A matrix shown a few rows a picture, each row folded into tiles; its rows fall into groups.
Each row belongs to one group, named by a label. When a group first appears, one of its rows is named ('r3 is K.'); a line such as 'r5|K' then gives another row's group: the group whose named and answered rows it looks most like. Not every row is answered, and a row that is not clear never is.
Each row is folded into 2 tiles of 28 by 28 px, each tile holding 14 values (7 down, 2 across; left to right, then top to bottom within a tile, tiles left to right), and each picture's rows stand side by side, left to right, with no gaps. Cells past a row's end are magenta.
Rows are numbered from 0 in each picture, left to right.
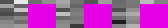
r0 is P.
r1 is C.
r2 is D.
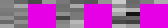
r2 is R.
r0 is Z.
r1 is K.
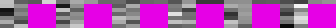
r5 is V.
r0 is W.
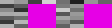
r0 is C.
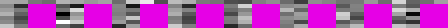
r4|V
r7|R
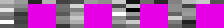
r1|V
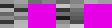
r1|W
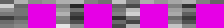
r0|P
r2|D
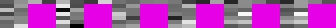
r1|C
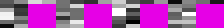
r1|K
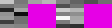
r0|R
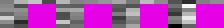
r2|D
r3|V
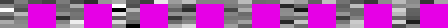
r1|K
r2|C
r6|K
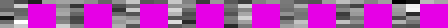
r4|V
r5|K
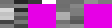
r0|Z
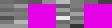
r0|K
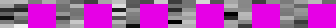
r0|W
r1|K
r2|C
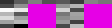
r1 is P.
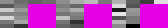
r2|C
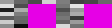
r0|C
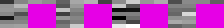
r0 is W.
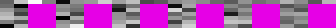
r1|W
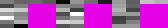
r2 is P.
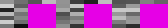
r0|C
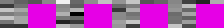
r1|R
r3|Z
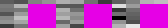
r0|V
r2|W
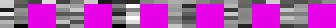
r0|C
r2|V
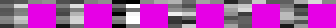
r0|V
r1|V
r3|D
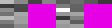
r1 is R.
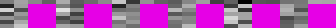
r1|R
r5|P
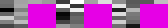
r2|C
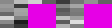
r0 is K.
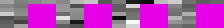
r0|D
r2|K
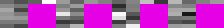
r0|Z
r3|R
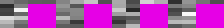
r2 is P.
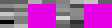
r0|D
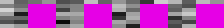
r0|R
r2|Z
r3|D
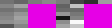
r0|V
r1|K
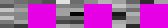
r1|R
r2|Z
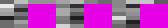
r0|P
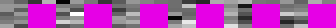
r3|K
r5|D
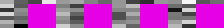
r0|C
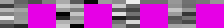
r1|Z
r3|R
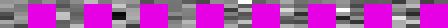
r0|Z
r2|Z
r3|K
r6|R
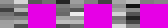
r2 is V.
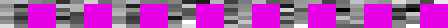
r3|K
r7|W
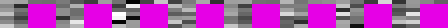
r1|K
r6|C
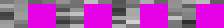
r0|Z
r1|D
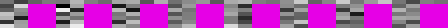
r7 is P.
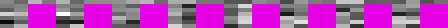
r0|D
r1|D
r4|V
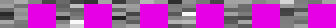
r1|K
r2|W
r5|W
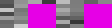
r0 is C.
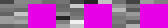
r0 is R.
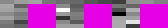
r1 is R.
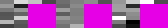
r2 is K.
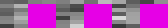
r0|V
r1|W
